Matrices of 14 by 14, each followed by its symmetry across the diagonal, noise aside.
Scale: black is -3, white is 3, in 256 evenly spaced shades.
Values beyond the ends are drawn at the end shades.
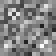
symmetric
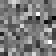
neither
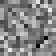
symmetric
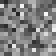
neither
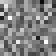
neither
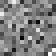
symmetric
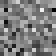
neither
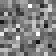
neither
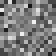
symmetric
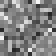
symmetric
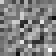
symmetric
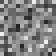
symmetric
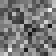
symmetric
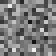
neither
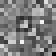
symmetric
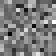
neither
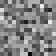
neither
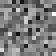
neither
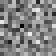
neither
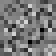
symmetric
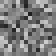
symmetric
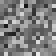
symmetric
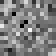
symmetric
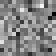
neither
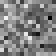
neither
